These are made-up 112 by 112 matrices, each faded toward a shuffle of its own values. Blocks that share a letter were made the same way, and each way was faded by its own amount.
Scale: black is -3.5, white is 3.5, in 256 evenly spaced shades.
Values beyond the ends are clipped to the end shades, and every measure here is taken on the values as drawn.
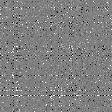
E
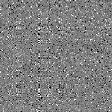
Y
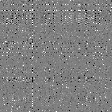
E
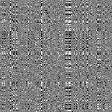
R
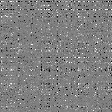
E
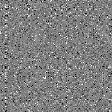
Y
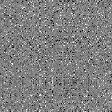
Y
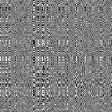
R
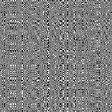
R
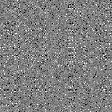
Y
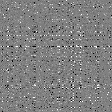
E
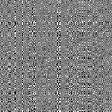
R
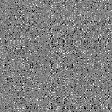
Y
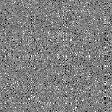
Y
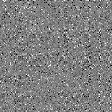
Y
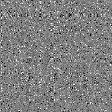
Y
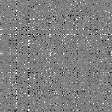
E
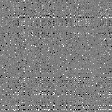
E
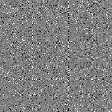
Y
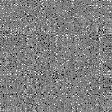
Y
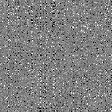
Y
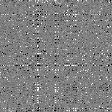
E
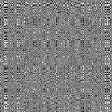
R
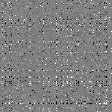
E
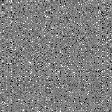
Y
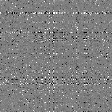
E
